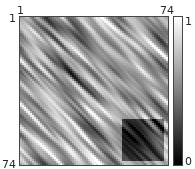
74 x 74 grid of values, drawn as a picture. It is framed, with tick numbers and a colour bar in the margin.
The bottom right is the ninth with the lowest average. An odd patch, lower than its surroundings, sits in the bottom right. Neither half mirrors the other. The grain runs diagonally down to the right. On average the colour sits 60% of the way up the scale.
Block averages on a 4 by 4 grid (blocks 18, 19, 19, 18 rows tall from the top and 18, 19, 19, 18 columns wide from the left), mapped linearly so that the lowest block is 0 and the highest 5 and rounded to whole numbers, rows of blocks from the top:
4 3 5 4 | 4 3 4 4 | 4 4 4 2 | 4 5 2 0
